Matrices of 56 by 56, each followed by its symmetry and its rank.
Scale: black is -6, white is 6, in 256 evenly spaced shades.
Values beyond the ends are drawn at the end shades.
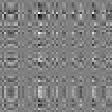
neither, rank two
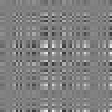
symmetric, rank one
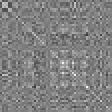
symmetric, rank five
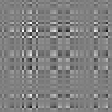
symmetric, rank one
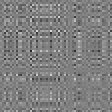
antisymmetric, rank two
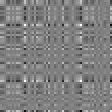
symmetric, rank two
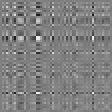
symmetric, rank two
